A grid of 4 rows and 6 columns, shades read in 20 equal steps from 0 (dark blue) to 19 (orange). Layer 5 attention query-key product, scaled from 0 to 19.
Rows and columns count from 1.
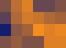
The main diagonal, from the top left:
9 13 12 9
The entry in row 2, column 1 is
6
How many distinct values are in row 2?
5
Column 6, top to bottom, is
9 12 18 17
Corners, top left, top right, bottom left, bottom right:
9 9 9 17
